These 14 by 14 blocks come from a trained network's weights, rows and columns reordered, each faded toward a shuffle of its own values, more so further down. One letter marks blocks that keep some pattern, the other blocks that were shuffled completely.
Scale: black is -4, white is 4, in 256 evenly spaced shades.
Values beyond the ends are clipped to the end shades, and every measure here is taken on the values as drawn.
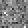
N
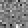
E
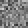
E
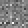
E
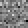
N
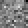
E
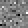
N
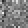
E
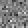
N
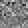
N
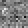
E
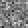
N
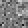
E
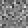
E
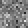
N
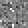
N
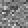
E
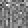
E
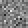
N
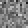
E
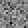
N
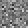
E
